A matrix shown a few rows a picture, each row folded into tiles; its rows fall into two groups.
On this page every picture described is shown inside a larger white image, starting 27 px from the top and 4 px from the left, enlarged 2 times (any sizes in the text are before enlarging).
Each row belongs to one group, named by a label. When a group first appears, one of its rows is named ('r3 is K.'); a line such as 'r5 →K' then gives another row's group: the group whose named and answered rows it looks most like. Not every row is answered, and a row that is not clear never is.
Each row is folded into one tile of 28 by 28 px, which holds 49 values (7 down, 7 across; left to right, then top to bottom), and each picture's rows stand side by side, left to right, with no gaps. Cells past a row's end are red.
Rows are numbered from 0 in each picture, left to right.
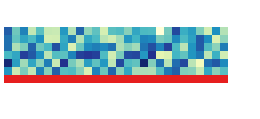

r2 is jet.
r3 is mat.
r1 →jet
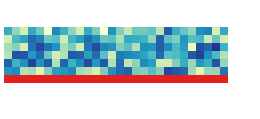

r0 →jet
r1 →jet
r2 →jet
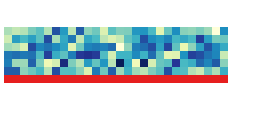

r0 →jet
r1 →jet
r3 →jet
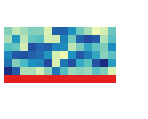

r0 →jet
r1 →mat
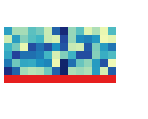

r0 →jet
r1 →mat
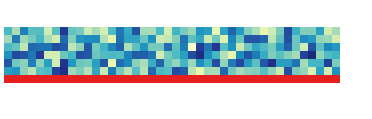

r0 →jet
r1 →mat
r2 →mat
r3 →jet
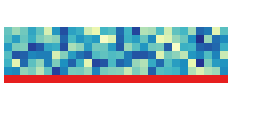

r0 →jet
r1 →mat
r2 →mat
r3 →jet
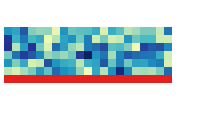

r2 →jet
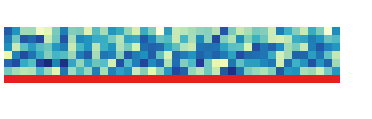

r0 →mat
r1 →mat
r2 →jet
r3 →jet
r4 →jet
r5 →jet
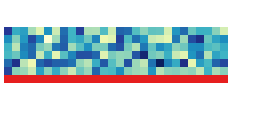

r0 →mat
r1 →mat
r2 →mat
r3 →mat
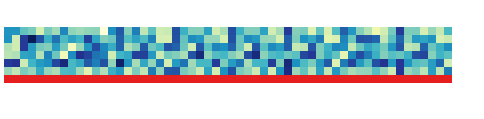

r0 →mat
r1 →jet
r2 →mat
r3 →mat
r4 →mat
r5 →mat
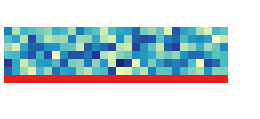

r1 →jet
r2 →mat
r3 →mat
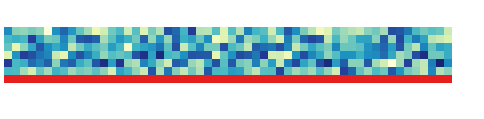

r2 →jet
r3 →mat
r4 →jet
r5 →mat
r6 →jet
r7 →mat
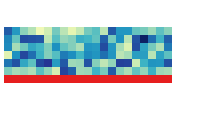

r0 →mat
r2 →mat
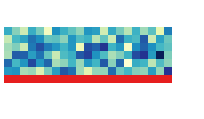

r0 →jet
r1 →jet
